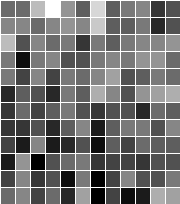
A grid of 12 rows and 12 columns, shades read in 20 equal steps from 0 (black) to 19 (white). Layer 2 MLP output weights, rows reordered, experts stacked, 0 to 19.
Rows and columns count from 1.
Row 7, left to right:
4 8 5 7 9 6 4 6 6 3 8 7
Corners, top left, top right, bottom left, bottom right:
8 6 8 12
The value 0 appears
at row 10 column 3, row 11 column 7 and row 12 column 7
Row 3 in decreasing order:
14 11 10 10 10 9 9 9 8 7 6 4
